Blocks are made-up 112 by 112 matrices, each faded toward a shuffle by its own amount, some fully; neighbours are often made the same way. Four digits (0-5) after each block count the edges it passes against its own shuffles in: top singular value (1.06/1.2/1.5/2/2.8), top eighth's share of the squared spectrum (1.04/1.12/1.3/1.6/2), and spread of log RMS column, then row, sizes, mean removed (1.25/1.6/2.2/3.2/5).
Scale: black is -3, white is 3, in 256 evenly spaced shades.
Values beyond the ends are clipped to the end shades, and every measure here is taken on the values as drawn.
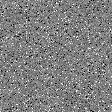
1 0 1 0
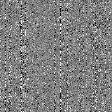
2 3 4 0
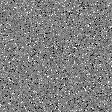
0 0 0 0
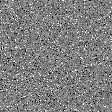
0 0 0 0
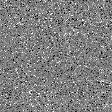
0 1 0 2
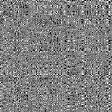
5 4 3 3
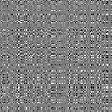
5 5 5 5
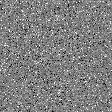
2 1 0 0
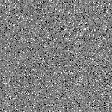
4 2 1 1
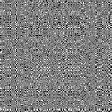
5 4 4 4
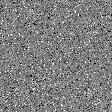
0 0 0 0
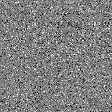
3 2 1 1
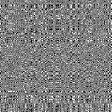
5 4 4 3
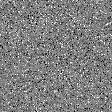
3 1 0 0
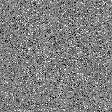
3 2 1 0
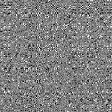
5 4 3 3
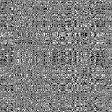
5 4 3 3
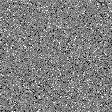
3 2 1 0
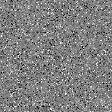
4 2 1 1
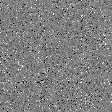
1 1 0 0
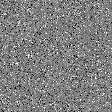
0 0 1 1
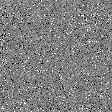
1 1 1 1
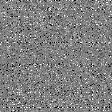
2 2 2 3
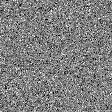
1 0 0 0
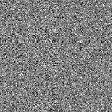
4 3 2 2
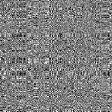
5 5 3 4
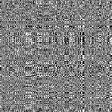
5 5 4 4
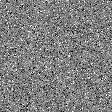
1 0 0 0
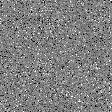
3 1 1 0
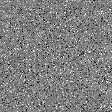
3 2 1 1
